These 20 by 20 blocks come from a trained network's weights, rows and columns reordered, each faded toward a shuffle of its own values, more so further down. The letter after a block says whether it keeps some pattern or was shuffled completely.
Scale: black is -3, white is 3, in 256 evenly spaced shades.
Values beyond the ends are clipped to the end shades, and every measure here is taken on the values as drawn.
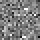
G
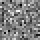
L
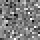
L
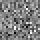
G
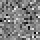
L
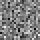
G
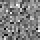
G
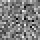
G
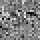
G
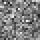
L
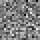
G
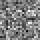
G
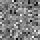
L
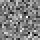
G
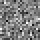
L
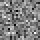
L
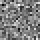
L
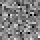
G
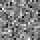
L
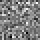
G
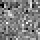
G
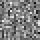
L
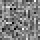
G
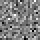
L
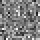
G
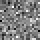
L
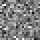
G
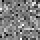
L
